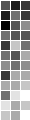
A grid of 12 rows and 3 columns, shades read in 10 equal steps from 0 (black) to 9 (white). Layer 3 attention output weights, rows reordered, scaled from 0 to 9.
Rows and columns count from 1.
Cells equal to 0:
1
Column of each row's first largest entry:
1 2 3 1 2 3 1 2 3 3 1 3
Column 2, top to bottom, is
1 4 3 3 7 3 4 6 6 8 6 6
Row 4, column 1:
4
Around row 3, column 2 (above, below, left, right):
4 3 0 5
